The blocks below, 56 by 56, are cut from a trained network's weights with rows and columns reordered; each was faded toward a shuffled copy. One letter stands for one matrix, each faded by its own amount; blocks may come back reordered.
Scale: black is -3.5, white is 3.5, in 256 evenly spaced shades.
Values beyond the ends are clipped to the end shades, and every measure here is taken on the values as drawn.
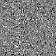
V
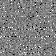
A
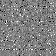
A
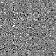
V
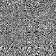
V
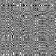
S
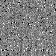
A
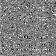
A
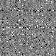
A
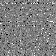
A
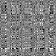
S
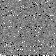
A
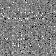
A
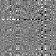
S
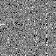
V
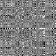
S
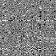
V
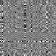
S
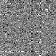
V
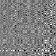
S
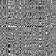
S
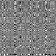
S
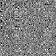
V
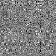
V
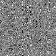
V
